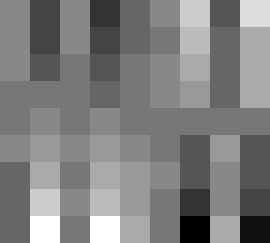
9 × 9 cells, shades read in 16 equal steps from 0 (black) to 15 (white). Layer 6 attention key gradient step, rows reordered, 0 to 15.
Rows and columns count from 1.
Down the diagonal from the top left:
8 4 7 6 7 7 5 8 1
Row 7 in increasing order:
5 5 6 7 8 8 9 10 10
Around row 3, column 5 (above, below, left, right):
6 7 5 8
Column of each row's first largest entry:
9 7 7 9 2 2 2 2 2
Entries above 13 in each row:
0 0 0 0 0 0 0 0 2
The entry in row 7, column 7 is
5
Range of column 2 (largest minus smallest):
11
